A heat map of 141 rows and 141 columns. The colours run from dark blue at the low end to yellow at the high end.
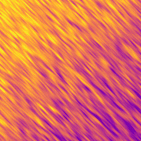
Grain: diagonal, down to the right. Ninth with the highest average: top left. Slope: up to the top left. Mirror symmetry: none. Odd rows or columns: none. Ninth with the lowest average: bottom right.
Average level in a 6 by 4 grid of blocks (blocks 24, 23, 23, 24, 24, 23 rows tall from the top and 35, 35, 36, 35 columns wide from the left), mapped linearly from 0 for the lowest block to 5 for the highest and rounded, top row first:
5 4 4 3 | 5 4 3 2 | 4 3 2 2 | 3 2 2 1 | 3 2 1 1 | 2 1 1 0
